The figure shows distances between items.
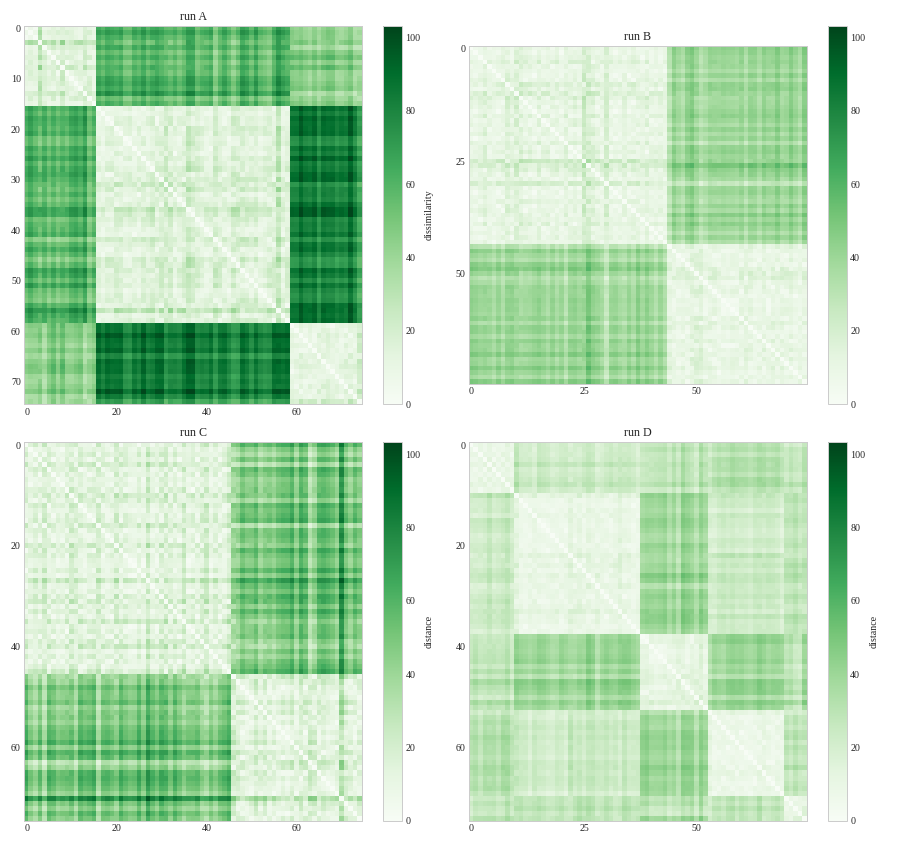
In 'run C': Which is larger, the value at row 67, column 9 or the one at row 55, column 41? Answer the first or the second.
the first
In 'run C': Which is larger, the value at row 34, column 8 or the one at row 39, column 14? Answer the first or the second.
the second
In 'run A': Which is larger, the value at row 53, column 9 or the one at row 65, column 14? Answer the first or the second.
the first
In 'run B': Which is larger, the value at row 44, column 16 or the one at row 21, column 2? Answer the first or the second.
the first
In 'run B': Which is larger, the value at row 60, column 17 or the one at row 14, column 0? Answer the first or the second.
the first
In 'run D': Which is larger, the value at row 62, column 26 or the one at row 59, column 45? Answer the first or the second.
the second
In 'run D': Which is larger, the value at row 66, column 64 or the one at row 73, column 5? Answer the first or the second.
the second
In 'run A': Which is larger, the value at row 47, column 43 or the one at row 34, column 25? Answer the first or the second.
the first
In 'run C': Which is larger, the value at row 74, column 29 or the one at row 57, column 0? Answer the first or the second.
the second
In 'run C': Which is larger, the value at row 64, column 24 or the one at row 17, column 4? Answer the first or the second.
the first
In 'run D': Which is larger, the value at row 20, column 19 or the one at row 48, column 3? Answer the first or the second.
the second
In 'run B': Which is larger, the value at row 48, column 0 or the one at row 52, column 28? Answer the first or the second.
the first
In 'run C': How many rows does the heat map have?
75
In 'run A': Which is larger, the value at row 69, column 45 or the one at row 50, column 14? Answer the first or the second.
the first
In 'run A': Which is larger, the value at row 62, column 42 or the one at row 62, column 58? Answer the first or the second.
the second
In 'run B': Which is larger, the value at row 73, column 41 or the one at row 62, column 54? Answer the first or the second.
the first
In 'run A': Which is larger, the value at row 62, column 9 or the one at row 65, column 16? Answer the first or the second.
the second
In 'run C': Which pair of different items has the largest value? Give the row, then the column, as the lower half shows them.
70, 27
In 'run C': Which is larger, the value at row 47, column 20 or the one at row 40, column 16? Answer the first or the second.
the first
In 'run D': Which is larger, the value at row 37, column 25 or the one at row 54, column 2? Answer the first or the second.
the second
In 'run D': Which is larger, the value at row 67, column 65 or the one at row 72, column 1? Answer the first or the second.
the second
